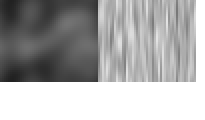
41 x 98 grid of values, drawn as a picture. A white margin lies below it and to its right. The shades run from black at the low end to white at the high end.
The table splits into one row of 2 panels. Panel 1,1: low, smooth. Panel 1,2: high, streaked downward.
